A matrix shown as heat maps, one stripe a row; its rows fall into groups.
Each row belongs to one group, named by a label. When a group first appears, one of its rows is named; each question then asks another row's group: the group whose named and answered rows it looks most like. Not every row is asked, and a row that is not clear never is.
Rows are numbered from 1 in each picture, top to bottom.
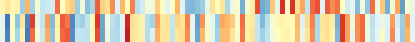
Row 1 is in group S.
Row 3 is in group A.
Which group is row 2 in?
A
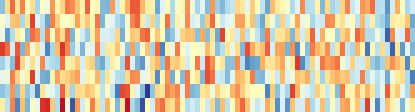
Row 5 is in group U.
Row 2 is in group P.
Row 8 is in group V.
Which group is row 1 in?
P
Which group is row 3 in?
A
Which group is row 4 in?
S
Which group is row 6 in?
P
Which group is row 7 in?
V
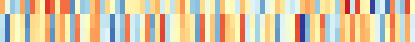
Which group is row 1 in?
A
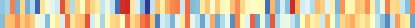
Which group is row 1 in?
V
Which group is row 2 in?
P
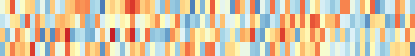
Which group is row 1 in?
P
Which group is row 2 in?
S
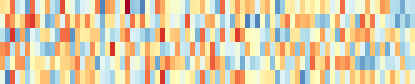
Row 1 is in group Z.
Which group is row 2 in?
P
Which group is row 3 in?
V
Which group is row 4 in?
S
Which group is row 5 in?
U
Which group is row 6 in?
V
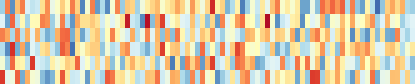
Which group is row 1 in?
U
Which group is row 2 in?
V
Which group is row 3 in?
S
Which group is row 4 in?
V
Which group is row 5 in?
P
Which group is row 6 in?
S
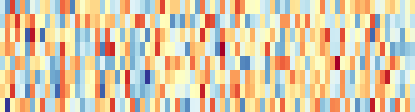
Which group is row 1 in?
V
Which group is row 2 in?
P
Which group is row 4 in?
Z
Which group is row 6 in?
Z
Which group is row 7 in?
Z
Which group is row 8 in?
S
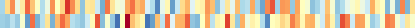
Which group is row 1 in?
P
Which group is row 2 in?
A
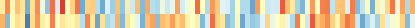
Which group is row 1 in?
U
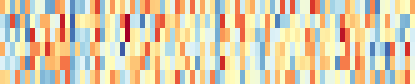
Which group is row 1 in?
S
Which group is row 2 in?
V
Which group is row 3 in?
A
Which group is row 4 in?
A
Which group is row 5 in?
A
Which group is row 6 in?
S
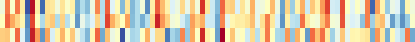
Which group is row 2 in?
Z
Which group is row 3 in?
Z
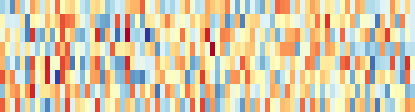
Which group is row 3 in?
Z
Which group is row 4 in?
S
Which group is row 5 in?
A
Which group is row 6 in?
Z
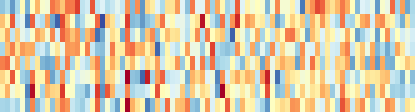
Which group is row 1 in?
U
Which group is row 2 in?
Z
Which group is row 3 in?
U
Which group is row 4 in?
P
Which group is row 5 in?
S
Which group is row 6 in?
Z
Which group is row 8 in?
A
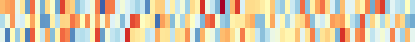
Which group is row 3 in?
A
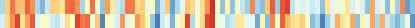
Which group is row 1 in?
P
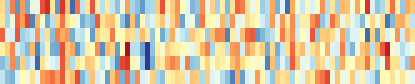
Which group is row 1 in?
V
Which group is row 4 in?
Z
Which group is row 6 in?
U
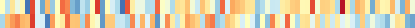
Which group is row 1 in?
A
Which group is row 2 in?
P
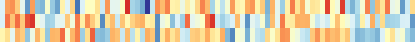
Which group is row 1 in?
Z
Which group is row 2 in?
P
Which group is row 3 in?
U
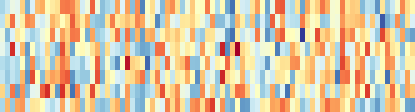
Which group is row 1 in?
U
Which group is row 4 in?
V
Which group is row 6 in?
A
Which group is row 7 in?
V
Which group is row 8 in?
U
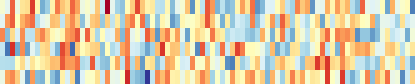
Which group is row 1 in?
P
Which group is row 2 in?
P
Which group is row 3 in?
U
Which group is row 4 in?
V
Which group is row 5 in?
U
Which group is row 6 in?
Z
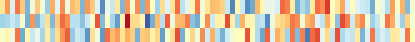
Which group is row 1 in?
U
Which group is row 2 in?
A
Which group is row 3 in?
S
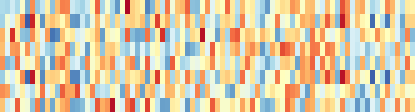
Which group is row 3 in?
Z
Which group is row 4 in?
S
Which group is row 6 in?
A
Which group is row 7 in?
U
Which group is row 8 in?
S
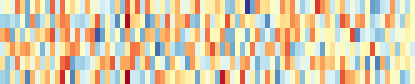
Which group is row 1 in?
U
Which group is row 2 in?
A
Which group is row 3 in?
U
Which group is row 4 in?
P
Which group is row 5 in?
S
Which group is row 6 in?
V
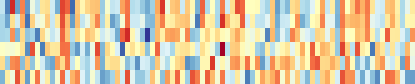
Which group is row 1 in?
V
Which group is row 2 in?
V
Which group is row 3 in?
V
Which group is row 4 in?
A
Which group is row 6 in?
U
